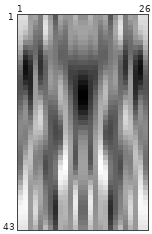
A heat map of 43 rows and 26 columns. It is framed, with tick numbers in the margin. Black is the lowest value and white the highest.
Streaks run downward. The left and right halves mirror each other. The histogram is bell-shaped. The top middle is the smoothest part.
